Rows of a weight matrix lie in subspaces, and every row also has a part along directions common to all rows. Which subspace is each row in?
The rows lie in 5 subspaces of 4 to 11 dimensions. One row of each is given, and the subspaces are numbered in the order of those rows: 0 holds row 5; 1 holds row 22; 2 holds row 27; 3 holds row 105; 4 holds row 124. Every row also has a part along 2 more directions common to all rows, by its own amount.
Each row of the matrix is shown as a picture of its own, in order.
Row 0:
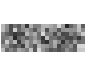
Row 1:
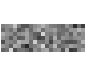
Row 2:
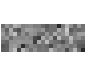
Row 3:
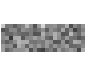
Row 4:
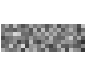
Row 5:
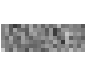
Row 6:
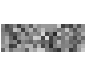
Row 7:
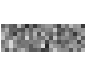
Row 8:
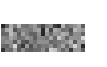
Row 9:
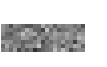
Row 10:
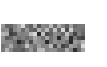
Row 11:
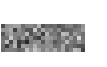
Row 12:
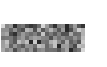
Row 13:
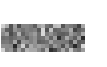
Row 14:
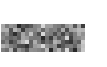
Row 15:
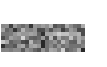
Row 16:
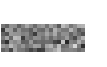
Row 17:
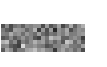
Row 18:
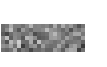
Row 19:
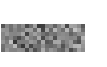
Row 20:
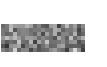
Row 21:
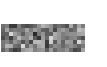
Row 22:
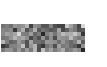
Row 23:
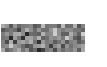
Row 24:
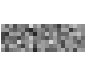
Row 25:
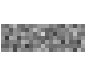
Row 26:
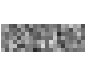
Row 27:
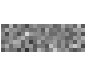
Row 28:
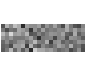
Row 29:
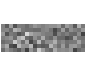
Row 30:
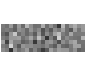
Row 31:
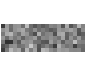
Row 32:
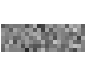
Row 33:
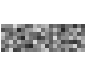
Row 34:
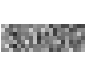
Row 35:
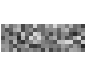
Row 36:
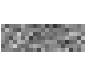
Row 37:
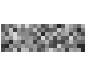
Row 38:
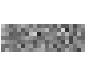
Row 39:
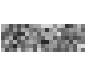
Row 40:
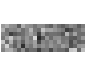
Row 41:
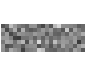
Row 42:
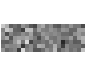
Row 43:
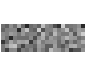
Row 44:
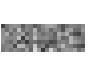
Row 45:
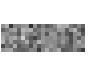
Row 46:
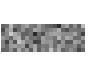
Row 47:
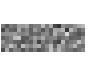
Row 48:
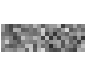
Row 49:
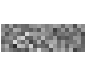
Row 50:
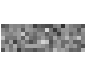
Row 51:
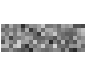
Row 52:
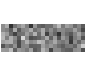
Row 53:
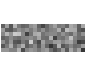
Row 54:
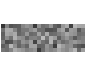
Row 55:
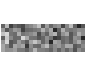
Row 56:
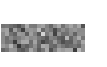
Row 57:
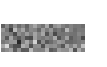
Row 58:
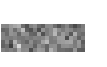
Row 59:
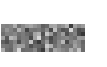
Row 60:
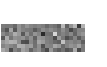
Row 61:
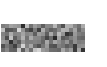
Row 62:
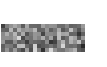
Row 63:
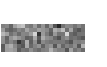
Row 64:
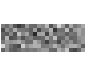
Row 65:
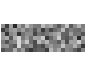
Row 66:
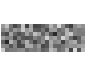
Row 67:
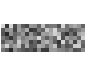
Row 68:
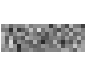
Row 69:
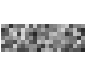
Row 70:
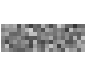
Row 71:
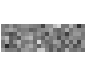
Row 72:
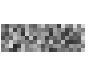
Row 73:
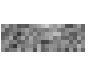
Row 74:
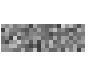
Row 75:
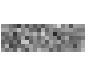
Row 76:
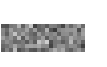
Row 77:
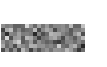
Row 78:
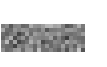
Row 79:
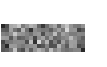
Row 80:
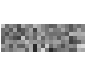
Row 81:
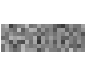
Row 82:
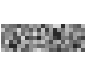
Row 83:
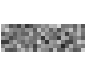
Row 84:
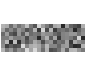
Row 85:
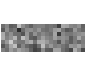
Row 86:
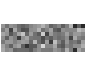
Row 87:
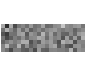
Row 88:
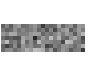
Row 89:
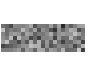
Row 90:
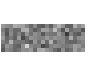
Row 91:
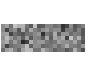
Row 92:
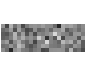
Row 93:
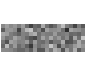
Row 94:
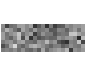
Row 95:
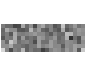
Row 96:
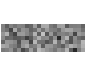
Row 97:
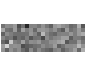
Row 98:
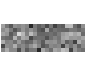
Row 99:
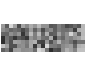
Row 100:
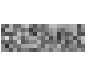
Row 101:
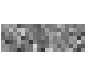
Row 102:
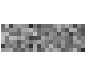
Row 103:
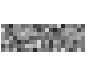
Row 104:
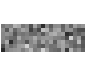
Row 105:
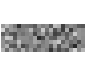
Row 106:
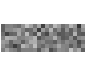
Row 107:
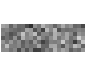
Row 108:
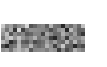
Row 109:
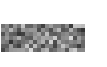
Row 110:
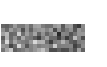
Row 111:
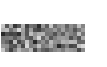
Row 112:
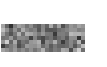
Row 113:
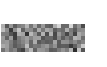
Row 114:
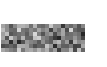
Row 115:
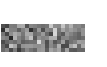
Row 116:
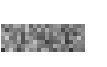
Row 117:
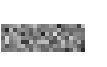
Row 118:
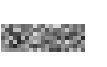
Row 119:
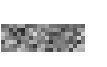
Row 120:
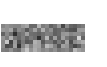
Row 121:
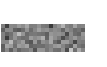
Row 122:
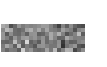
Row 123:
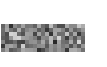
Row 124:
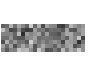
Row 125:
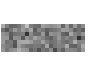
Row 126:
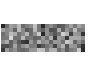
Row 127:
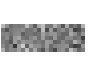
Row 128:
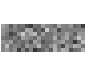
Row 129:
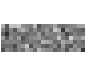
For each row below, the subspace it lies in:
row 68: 0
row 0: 1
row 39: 1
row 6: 4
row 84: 2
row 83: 3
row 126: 2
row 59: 3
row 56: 0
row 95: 0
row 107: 1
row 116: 0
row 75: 0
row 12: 3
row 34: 3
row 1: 0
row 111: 0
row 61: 0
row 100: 3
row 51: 0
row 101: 4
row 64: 3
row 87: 0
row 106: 3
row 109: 0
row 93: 4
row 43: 3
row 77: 3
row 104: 0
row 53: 2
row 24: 4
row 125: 2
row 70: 4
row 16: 3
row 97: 3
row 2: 3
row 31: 0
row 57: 3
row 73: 1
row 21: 3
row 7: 4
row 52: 4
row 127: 2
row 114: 3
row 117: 0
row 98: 1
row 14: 0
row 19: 2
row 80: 4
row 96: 3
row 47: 3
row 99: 4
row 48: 4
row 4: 2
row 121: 0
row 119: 4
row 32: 2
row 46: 1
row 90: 0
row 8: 2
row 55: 0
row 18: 3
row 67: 0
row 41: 3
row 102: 4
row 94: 1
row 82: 0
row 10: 3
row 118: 1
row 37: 3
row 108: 3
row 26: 4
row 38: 3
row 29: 2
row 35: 1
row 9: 1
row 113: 0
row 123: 3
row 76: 1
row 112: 1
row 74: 1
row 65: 2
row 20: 3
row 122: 3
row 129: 0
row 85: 4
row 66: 0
